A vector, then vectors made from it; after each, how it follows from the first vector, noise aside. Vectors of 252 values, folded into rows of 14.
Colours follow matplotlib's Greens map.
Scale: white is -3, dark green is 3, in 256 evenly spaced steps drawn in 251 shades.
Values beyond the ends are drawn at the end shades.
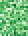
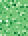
partly zeroed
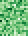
negated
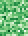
wrapped around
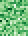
negated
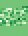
partly zeroed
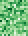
negated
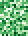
scaled up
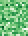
wrapped around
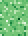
partly zeroed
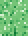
partly zeroed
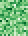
negated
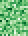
negated
